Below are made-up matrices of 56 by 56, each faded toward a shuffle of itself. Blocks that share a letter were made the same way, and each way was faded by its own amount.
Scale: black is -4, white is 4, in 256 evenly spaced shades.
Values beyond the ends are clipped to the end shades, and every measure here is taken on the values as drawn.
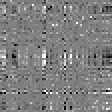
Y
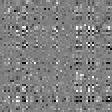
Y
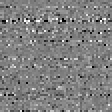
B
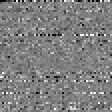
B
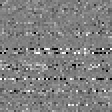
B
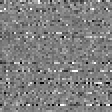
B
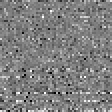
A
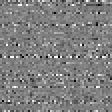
B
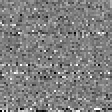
A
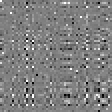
Y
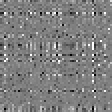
Y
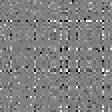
Y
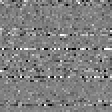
B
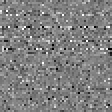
A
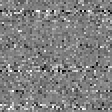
A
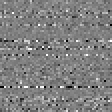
B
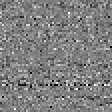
A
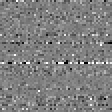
B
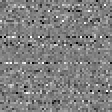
B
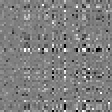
Y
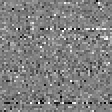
A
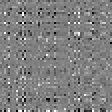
Y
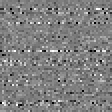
B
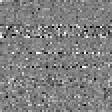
B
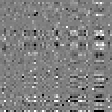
Y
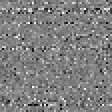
A
